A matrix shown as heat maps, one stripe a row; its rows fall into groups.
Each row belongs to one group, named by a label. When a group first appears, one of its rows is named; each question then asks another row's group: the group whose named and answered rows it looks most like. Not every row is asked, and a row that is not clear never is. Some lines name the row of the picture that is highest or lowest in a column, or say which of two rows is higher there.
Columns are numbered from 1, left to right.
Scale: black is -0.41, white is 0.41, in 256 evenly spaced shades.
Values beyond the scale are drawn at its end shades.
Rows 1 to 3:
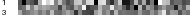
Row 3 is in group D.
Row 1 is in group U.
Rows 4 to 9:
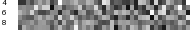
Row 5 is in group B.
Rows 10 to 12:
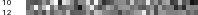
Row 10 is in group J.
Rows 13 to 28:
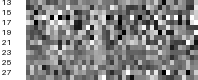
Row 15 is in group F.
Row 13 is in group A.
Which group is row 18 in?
U
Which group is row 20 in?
U
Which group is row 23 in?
F
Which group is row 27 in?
A
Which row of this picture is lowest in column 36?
19
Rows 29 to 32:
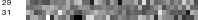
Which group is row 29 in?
U
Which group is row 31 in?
F
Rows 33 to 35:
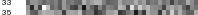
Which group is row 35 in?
D
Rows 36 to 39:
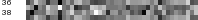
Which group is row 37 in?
F
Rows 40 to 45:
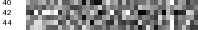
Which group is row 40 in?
D
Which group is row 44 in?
B
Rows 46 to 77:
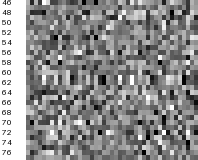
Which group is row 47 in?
F
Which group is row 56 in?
U
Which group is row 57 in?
F
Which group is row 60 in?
B
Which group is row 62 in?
J
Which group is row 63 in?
U
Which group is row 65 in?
J
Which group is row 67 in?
D
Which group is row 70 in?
U
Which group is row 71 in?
B
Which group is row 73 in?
B
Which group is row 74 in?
F
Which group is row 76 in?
D
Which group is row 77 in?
B
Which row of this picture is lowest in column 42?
65
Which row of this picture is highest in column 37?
67
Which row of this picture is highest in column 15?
49
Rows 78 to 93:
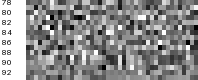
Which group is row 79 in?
F
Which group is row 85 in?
U
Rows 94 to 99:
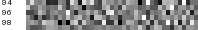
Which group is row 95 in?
D
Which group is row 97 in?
U
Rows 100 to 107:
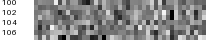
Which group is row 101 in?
U
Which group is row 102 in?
A
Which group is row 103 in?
A
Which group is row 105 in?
J
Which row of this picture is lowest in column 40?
106
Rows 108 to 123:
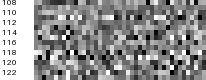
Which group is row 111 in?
J
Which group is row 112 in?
B
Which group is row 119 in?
J
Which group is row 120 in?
B
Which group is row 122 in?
A
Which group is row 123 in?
F
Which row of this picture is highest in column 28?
116
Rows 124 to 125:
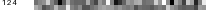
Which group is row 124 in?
A
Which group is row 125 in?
F
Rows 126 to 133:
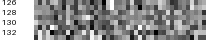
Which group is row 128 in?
D
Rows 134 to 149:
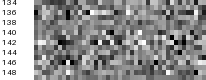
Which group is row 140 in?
J
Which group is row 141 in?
A
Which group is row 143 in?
A
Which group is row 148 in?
F
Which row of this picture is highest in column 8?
140
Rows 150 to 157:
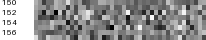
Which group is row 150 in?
F
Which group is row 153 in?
U
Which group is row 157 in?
D
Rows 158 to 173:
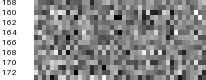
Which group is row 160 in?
B
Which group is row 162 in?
D
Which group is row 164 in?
A
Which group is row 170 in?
B
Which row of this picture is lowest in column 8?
171
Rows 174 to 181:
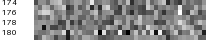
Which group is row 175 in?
B
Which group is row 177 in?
J
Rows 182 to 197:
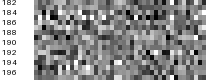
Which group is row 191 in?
D
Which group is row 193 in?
D
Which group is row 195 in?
U
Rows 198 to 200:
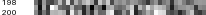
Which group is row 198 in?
U
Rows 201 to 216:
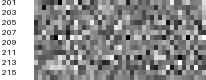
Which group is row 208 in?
F
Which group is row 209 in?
A
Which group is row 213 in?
D
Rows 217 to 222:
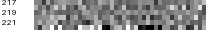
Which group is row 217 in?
F
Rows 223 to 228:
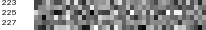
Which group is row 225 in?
D
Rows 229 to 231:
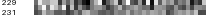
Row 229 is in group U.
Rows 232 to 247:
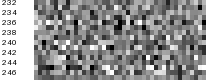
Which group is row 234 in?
D
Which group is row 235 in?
A
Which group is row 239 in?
D
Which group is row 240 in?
F
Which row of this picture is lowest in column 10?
245
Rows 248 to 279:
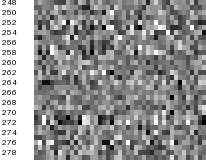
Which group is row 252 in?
J
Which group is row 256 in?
D
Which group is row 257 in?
J
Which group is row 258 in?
J
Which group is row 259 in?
F
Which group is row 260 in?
U
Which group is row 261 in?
F
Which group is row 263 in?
A
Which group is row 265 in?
B
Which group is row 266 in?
J
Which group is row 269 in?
F
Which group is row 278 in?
U
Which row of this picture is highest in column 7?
278
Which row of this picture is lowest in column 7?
272
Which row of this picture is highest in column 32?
253
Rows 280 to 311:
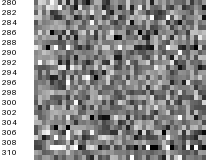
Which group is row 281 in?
D
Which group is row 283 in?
D
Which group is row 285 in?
B
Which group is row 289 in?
F
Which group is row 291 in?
A
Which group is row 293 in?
J
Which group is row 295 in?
U
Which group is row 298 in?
B
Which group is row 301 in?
J
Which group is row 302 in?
B
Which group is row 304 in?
D
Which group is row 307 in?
F
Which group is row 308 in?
A
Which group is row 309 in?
B
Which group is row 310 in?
F
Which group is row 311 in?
D
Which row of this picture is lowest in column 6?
305
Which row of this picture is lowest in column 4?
289
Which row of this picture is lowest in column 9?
305
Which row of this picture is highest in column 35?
292
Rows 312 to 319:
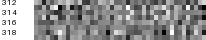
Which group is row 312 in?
F
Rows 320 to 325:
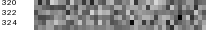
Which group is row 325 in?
A
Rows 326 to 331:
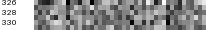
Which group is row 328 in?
J
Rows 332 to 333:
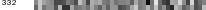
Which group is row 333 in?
A
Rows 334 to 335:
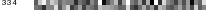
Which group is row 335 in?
F
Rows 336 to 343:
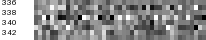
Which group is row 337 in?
B
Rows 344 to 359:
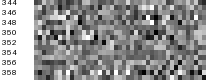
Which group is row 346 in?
F
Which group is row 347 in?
B
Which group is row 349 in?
F
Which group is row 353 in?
J
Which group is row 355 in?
B
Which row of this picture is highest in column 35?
359
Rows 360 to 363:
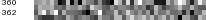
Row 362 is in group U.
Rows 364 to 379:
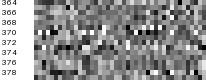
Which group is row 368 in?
B
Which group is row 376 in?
F
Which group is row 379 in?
A
